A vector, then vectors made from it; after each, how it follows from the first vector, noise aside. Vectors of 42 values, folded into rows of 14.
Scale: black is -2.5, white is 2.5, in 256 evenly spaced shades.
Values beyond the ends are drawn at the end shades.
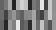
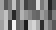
reversed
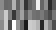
reversed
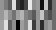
negated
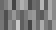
shrunk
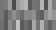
shrunk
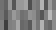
shrunk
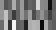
reversed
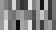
negated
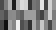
copied
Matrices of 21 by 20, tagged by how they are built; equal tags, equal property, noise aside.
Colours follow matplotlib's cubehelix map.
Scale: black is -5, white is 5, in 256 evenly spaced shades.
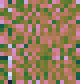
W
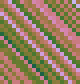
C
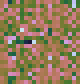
W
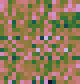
W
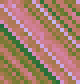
C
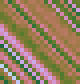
C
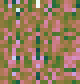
W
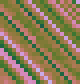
C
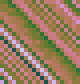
C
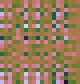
W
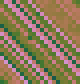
C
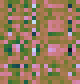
W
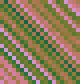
C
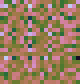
W
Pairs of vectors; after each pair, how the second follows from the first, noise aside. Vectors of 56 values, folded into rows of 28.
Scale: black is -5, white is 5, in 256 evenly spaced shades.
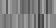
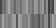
wrapped around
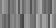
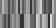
scaled up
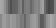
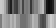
scaled up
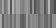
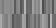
shuffled
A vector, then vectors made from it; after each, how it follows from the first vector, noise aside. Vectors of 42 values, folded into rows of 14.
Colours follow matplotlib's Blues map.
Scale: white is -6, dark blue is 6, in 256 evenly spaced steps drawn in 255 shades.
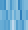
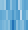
negated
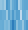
negated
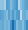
negated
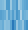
negated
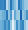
scaled up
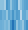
negated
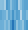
negated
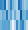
scaled up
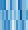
scaled up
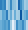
scaled up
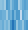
negated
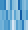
scaled up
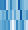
scaled up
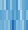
negated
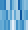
scaled up
